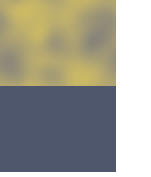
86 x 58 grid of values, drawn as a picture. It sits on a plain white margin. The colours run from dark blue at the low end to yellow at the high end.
The table splits into 2 rows of 1 panel. Panel 1,1: high, smooth. Panel 2,1: low, flat.
